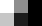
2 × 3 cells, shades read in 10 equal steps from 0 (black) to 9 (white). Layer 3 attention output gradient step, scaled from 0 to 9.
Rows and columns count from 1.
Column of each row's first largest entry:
1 1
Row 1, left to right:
9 5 0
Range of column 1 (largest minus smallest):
2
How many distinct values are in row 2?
3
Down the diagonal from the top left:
9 1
